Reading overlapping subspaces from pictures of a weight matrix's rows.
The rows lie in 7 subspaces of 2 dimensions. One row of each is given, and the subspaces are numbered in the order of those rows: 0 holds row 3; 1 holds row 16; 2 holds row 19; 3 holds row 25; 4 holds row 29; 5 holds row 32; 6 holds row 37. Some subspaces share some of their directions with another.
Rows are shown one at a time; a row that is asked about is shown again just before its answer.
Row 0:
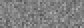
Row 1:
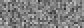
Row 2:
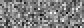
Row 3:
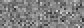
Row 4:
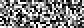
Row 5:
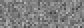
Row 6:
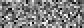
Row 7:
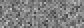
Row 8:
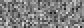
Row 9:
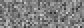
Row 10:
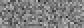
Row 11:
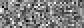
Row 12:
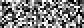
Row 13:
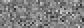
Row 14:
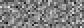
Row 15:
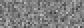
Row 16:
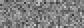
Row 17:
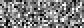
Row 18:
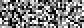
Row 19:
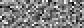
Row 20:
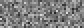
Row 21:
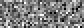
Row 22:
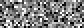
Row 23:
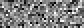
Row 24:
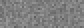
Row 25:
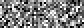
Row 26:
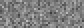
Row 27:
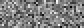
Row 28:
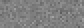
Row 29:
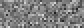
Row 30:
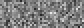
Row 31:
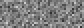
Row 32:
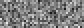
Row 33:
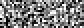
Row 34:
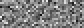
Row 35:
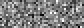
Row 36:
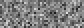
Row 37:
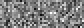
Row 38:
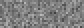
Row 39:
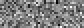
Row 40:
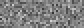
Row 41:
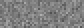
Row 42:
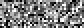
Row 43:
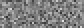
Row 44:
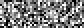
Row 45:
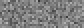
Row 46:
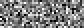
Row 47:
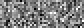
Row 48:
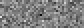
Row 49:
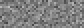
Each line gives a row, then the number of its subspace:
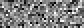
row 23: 4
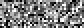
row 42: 4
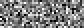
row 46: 6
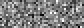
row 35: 1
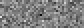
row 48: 2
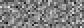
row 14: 2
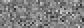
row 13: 0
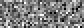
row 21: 4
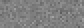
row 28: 0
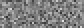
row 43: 3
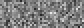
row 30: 6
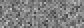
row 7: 3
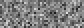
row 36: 3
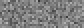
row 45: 5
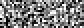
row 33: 0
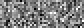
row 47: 6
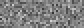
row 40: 6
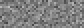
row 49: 2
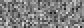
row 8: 5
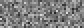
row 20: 6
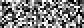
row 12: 3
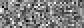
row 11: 4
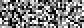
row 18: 5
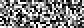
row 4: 6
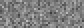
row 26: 4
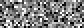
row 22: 5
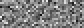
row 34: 2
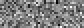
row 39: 1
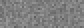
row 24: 0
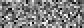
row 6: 3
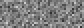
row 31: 2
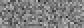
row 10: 5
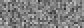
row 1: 5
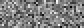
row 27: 1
